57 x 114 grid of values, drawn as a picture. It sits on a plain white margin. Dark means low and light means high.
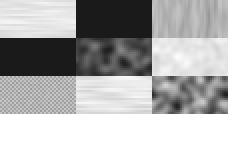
It is made of 3 by 3 panels. Panel 1,1: very high, streaked across, faint in contrast. Panel 1,2: very low, flat. Panel 1,3: high, streaked downward, faint in contrast. Panel 2,1: very low, flat. Panel 2,2: low, blotchy. Panel 2,3: very high, blotchy, faint in contrast. Panel 3,1: high, checkered. Panel 3,2: very high, streaked across, faint in contrast. Panel 3,3: middling, blotchy, strong in contrast.
